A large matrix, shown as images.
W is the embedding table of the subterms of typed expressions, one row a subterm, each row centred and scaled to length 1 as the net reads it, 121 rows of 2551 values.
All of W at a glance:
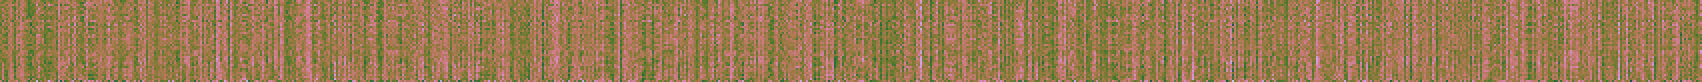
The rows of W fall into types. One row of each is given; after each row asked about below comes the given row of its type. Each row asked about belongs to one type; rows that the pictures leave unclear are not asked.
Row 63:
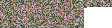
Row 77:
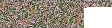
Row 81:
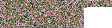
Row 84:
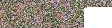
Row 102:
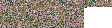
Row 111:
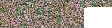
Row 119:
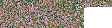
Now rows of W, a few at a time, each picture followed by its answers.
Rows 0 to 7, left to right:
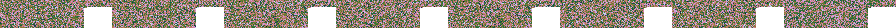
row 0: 111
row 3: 77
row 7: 102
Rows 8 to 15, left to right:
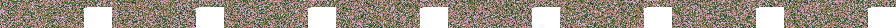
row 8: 84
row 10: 77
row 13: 81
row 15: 63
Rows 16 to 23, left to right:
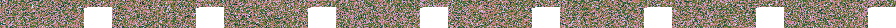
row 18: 77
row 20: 63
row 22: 84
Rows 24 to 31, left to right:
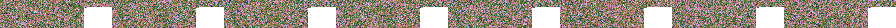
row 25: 84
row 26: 63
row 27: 84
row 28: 63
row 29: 102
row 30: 63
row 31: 77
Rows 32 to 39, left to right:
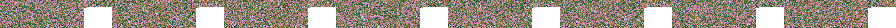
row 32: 77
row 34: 77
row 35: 111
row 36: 119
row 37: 119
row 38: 63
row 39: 102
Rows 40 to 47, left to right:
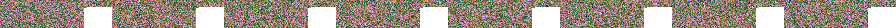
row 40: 77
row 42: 111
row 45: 81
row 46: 119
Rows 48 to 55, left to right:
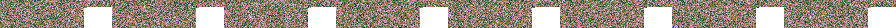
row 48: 77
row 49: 119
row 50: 84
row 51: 81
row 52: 63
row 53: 102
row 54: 102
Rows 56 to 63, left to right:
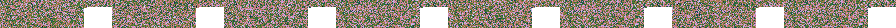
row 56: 84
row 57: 119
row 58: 63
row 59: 63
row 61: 63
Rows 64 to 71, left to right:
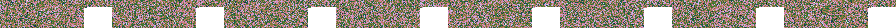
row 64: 102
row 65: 111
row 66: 63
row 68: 84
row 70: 102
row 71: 111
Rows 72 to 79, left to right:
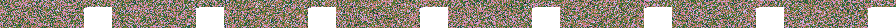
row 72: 84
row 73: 63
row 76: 119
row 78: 77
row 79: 81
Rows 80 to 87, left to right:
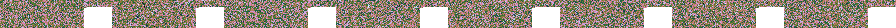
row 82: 77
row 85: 81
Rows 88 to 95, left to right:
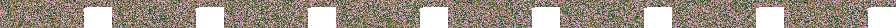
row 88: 84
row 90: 111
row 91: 84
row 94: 119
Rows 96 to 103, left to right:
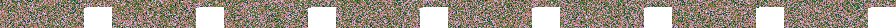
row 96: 119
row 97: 111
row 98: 84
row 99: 81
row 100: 77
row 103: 119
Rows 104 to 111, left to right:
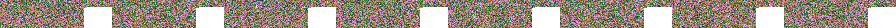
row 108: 84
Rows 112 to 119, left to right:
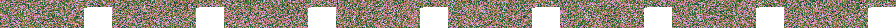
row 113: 119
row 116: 63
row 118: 111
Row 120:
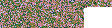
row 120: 84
